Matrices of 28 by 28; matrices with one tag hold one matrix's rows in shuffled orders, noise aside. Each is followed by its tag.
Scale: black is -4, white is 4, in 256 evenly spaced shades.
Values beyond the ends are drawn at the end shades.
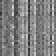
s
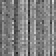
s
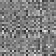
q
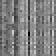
s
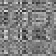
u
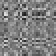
u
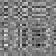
u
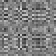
u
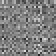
q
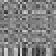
u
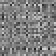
q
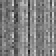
s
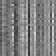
s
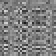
u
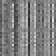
s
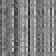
s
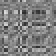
u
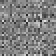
q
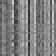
s
